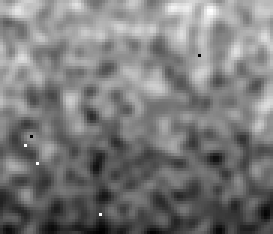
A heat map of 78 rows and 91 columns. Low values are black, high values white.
There are no regular stripes. The values follow a bell shape. The texture is blotchy. Five lone cells stand out: three far higher and two far lower than their neighbours. Values rise toward the top. The top right is the ninth with the highest average.
